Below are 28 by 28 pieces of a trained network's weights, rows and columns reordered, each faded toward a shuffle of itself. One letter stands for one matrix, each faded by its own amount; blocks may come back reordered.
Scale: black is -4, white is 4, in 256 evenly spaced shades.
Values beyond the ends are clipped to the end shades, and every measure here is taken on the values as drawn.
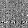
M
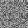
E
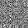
E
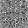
M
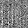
M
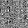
M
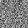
E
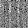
M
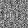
E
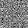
E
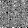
M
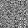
E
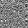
E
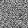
E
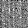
M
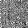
M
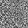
E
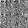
M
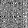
M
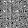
M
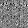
M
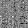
M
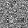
E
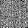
M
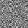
E
